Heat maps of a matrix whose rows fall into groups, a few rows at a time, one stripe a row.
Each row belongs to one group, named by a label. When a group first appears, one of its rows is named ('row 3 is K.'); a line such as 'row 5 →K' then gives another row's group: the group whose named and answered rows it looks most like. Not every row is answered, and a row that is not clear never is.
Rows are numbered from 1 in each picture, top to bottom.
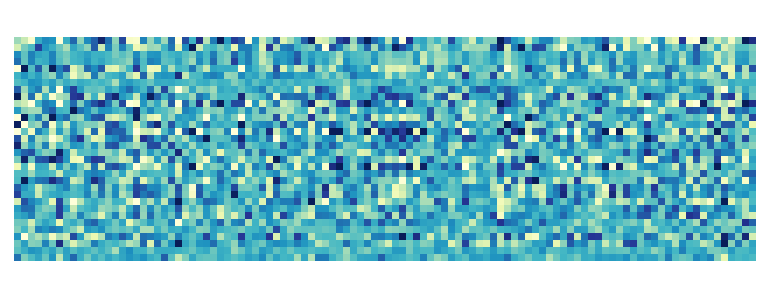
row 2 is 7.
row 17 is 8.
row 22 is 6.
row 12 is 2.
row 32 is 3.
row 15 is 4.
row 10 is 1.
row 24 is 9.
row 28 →2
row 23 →6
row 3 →6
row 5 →2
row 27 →1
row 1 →1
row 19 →7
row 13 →4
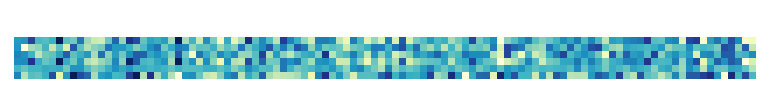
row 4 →8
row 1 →8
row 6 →3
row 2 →4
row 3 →6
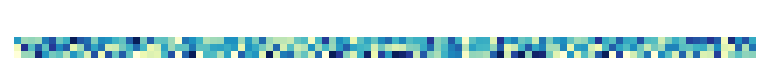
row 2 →2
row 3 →7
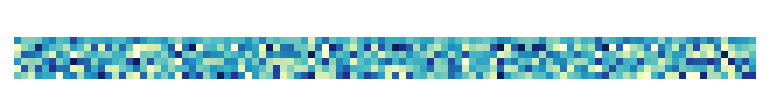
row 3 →9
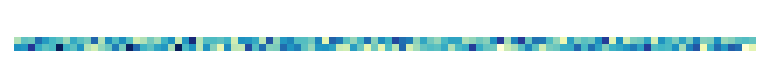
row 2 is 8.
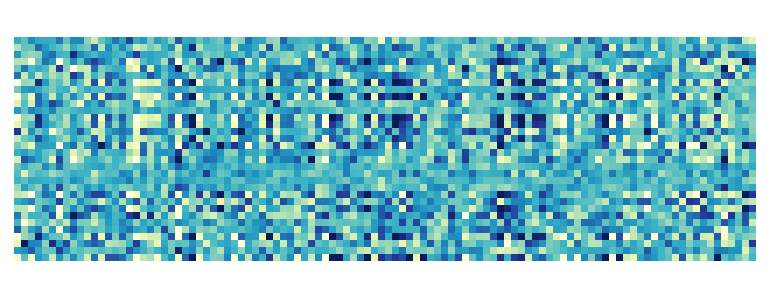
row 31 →8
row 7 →7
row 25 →1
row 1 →8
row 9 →7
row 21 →8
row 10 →2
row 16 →1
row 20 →4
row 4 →1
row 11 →6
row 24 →8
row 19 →9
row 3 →3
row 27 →4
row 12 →7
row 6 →4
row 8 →9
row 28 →3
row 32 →7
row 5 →9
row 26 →3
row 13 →7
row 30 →2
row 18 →9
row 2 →7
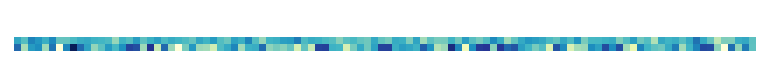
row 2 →3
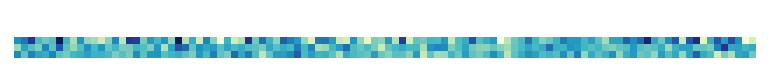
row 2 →9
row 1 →8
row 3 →6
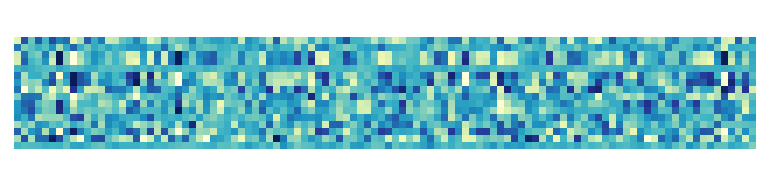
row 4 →9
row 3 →9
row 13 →7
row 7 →3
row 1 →2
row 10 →8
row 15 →2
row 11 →8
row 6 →3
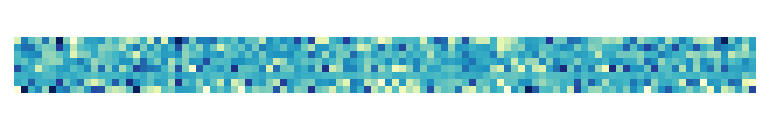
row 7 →8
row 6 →8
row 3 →9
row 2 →8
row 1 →9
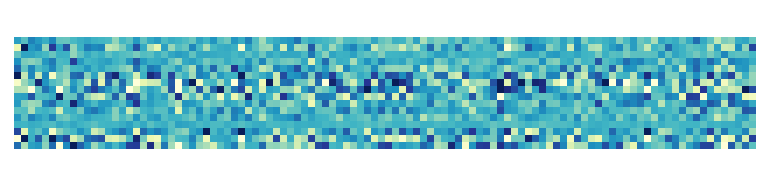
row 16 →3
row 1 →6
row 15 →2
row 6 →4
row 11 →1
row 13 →8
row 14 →4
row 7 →7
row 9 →8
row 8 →1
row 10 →3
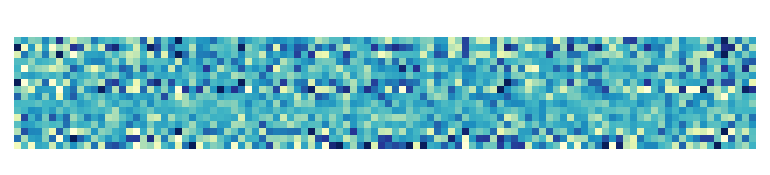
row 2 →4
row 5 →4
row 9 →3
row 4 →1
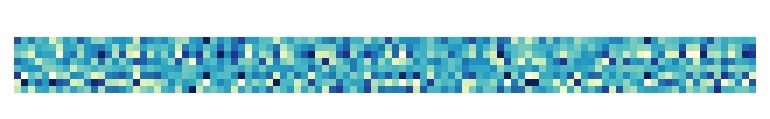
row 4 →6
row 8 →7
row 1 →4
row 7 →2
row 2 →1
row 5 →9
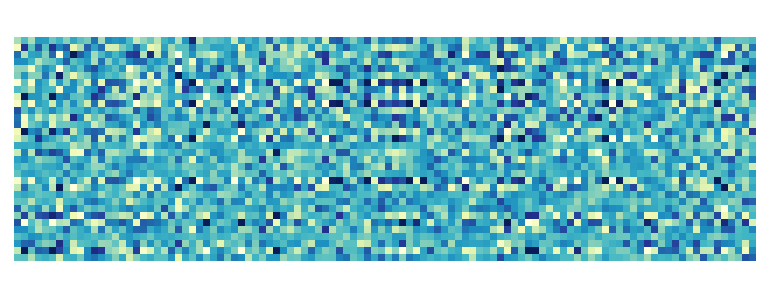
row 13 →4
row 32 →1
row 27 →4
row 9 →2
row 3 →3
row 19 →8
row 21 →7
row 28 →6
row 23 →8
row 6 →9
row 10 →7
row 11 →6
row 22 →9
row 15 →7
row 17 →2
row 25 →3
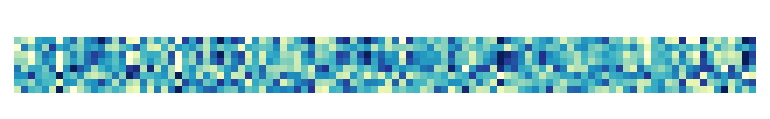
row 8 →9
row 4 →1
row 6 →8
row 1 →1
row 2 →2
